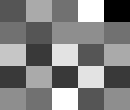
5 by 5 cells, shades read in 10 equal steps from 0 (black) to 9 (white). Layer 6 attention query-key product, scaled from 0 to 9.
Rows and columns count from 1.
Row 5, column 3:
9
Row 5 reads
5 4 9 3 5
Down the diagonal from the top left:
3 3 8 8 5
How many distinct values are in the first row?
5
